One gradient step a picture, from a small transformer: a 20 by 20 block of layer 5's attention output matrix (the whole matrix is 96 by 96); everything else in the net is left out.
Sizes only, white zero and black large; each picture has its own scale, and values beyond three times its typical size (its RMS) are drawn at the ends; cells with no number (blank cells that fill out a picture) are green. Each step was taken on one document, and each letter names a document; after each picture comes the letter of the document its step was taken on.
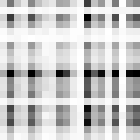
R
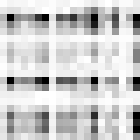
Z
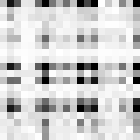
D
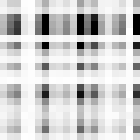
D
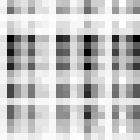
R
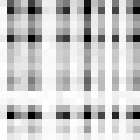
R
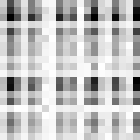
Z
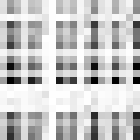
Z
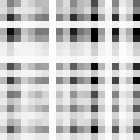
Z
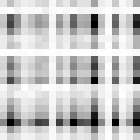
Z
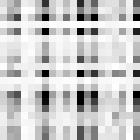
D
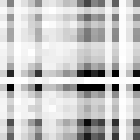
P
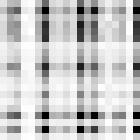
D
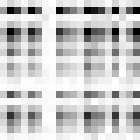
R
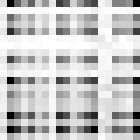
R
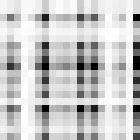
D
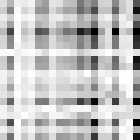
P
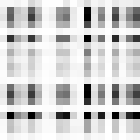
R
